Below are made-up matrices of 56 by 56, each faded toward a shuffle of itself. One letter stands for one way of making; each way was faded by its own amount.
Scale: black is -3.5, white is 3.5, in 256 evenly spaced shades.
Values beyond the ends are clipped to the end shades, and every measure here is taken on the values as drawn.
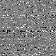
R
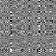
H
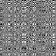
H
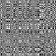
H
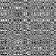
H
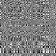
H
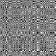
H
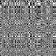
H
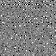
R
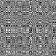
H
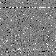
R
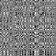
H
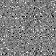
R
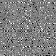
R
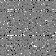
R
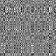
H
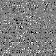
R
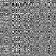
H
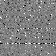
R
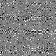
R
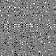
R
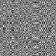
H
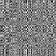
H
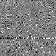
R
